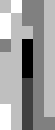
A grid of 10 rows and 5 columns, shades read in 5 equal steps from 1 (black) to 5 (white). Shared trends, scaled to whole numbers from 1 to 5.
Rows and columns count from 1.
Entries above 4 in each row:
1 1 1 0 0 0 0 0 1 1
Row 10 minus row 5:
1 0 1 0 -1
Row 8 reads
4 4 2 3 4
